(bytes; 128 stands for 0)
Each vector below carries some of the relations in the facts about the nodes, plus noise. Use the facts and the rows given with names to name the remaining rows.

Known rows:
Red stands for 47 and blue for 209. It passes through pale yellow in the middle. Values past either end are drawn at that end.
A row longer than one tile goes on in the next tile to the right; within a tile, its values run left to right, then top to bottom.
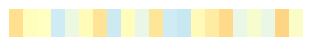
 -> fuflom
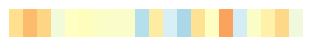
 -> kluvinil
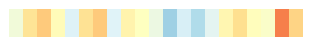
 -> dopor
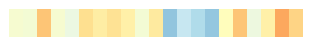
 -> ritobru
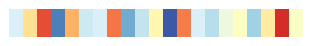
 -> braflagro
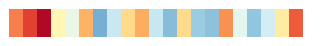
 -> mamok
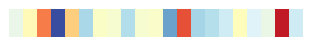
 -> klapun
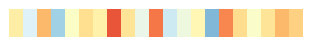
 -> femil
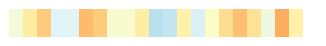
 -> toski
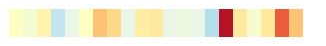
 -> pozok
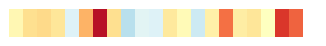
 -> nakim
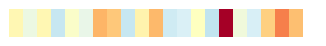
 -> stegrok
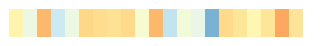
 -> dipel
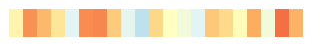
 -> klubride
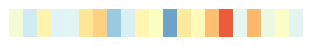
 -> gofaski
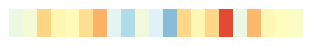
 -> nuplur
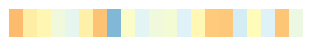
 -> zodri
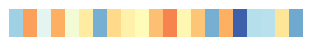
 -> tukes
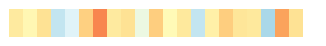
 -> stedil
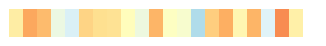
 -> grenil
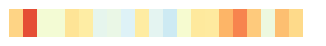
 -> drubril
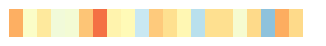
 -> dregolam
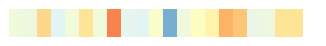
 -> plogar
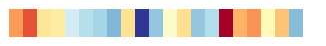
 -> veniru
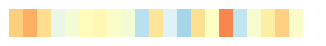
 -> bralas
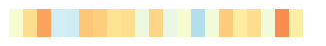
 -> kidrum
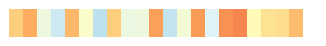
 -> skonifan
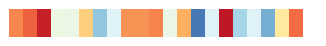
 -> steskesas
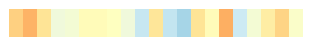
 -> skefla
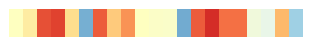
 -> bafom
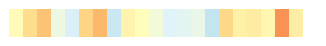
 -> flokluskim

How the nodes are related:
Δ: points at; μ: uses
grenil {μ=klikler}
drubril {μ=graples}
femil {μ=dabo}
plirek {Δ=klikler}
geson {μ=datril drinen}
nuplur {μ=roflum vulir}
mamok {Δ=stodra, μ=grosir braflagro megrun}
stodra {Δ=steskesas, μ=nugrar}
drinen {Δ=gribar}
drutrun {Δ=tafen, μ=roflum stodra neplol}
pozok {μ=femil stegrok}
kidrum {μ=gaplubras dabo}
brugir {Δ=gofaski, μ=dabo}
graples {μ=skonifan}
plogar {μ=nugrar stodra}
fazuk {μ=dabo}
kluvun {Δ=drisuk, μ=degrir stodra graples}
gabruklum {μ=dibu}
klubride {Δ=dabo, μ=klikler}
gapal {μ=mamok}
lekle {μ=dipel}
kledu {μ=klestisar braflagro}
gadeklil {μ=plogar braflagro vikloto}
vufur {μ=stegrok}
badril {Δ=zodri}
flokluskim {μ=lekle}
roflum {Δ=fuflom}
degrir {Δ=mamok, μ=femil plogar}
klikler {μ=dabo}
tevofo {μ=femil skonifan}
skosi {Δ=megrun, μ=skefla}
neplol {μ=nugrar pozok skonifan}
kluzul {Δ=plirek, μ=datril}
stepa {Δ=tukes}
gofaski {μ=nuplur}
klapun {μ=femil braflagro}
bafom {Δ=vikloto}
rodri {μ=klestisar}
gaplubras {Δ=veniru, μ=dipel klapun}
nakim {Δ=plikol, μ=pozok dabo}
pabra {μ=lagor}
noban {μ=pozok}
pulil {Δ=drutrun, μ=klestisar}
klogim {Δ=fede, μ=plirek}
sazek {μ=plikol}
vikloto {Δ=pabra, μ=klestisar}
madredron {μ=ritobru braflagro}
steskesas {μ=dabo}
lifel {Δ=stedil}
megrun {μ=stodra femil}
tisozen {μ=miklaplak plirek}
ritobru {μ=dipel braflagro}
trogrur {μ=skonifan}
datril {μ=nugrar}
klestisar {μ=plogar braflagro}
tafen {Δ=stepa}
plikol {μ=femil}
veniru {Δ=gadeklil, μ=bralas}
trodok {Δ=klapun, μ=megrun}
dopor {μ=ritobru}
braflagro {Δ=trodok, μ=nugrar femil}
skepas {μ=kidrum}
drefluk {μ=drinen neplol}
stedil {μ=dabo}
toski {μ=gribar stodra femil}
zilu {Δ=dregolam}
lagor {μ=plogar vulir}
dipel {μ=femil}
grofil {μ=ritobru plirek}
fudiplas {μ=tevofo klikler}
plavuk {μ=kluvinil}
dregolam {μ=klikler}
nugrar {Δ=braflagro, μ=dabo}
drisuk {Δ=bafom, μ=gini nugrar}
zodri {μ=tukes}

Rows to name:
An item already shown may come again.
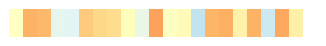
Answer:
grenil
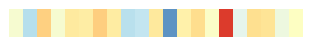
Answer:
vulir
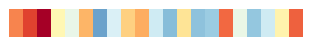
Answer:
mamok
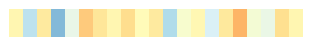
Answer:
megrun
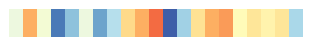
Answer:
fede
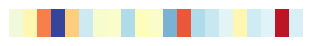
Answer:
klapun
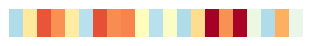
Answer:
drisuk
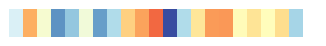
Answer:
fede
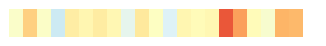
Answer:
neplol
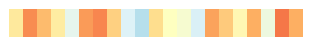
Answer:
klubride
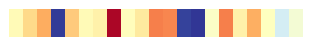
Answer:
klikler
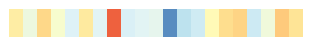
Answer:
klestisar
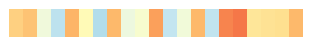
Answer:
skonifan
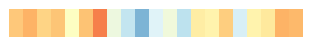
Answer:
zilu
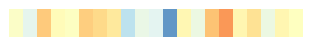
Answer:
lagor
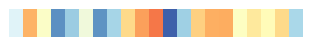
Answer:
fede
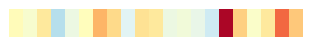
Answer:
pozok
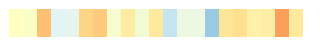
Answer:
lekle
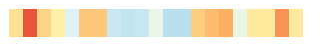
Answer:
skosi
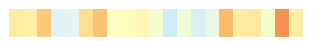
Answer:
sazek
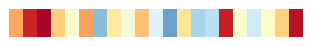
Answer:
degrir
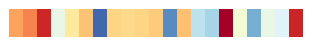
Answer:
stodra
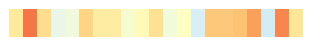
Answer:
fudiplas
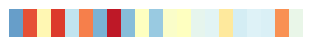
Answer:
pulil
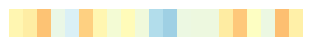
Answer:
gapal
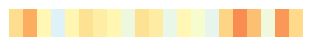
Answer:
tevofo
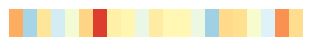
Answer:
plikol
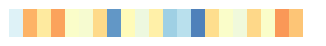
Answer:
tisozen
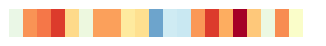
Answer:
kluvun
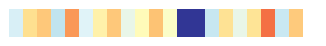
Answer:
plirek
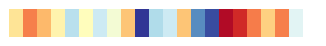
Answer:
gaplubras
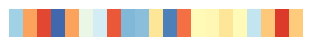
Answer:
nugrar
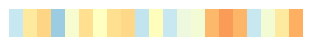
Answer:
datril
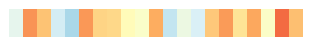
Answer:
brugir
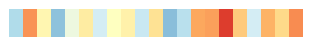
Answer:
drinen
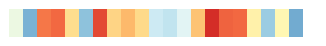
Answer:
pabra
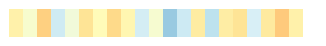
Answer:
grosir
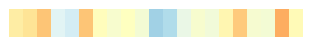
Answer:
gapal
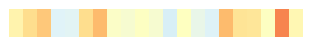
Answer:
sazek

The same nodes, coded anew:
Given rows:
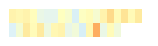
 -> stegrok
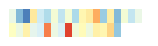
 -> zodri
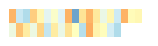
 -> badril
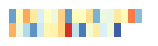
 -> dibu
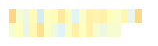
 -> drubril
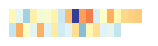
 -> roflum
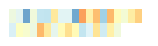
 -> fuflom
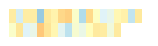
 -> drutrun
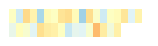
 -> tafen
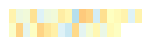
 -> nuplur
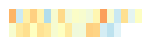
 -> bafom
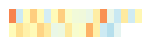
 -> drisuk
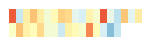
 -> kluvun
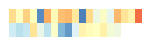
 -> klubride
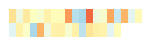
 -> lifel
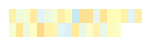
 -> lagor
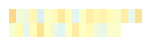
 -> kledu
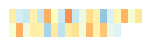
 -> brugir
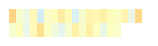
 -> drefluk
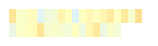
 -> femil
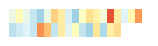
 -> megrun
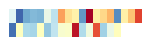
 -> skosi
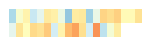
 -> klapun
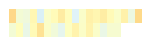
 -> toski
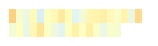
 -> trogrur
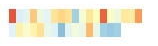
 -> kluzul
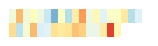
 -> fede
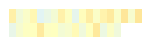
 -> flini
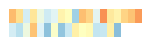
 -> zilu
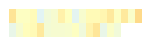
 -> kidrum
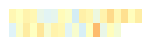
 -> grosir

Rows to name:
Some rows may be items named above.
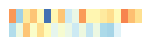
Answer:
plirek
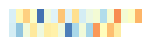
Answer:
dabo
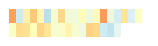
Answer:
vikloto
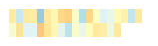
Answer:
drutrun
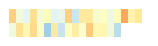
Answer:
gaplubras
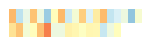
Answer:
pabra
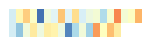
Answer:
dabo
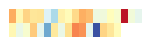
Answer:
klogim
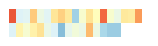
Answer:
kluzul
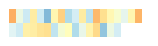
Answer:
klikler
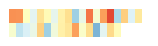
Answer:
nakim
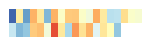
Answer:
veniru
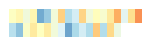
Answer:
gribar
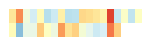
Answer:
plikol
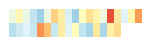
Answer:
megrun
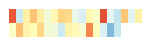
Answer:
kluvun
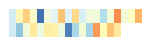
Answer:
dabo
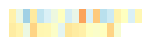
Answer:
gadeklil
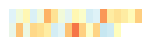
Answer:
trodok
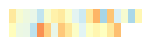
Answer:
stedil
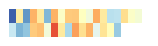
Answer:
veniru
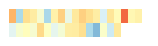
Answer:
tisozen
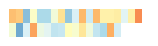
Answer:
dregolam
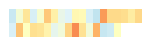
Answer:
braflagro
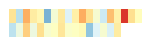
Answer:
miklaplak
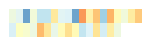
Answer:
fuflom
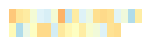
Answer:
steskesas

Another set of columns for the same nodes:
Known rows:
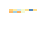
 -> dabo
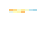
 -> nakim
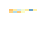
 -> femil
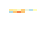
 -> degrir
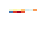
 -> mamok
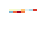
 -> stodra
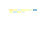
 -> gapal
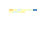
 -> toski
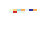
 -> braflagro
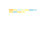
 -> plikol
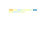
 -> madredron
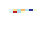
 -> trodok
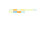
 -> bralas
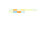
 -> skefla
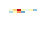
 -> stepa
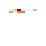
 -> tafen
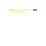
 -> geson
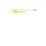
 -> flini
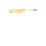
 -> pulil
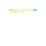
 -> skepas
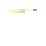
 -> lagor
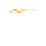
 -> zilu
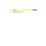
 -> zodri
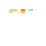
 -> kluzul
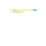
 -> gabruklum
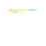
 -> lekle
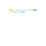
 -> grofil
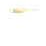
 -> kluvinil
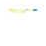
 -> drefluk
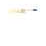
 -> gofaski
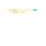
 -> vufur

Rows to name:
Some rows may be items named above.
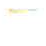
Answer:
plikol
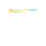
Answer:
plikol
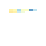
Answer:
klapun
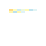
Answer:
ritobru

